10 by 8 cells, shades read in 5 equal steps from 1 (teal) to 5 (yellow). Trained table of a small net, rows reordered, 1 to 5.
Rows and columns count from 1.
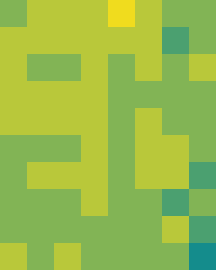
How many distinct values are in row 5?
2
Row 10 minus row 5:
0 -1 0 -1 0 -1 0 -2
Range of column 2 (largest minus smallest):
1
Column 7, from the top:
3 2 3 3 3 4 4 2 4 3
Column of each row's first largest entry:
5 1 1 1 1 4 2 4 7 1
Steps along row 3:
down same up down up down up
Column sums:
35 35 36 38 33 36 31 27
